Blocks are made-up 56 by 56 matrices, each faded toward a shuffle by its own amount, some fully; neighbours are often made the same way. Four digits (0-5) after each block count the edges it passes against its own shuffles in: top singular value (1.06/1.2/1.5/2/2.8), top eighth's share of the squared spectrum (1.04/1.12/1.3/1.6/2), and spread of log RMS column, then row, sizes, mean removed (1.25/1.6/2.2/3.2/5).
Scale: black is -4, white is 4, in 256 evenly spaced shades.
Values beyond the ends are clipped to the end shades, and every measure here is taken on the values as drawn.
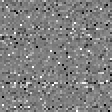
3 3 0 1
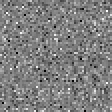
3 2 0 0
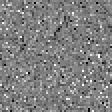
1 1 0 0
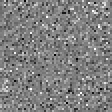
3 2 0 0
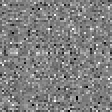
4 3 1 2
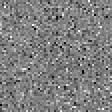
2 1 0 0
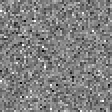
0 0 0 0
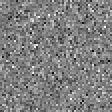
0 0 0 0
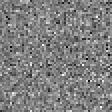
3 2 1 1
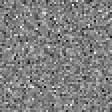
0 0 0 0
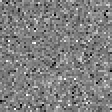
0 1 0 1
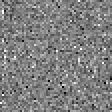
2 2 1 0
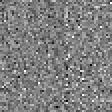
3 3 1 1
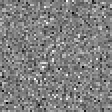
0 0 0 0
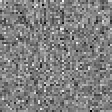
3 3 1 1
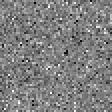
0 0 0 0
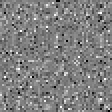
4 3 2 1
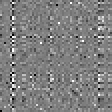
5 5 3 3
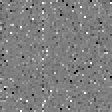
2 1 1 0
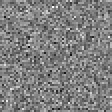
2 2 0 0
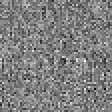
3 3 1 1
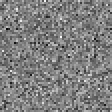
1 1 0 0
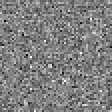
1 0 0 0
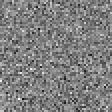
2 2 0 0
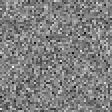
2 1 0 0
